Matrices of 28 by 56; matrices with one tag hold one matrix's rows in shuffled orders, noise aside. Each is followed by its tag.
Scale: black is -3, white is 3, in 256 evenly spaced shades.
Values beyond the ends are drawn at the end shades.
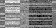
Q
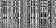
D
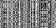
D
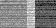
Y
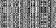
D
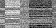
Q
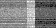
Y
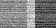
Y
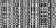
D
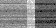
Y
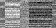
Q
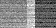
Y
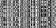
D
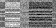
Q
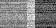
Y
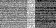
Y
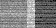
Y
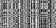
D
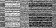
Q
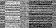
Q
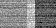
Y
